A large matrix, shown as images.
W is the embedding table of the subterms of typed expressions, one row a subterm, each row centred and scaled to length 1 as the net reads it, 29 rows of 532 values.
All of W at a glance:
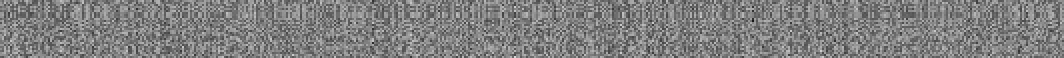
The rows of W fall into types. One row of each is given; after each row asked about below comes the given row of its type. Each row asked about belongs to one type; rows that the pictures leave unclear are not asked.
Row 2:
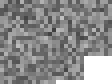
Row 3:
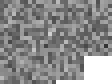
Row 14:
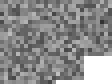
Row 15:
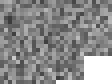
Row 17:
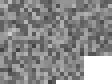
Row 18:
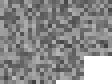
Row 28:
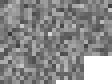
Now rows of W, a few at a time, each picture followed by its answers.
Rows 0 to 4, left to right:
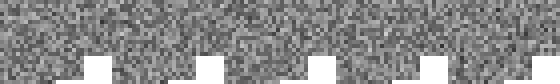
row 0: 14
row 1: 17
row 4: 2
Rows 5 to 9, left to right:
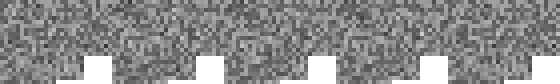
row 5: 3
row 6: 2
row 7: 2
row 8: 2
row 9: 3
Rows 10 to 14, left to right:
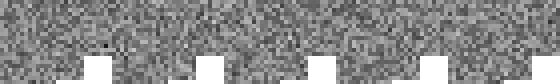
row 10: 18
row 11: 3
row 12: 18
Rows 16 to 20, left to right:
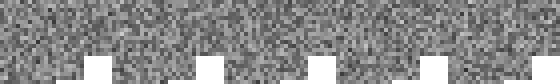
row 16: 3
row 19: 18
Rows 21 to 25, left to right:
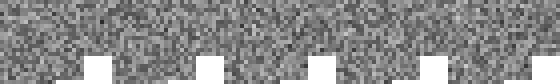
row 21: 14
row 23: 17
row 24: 17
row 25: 28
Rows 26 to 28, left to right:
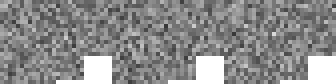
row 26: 18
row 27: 15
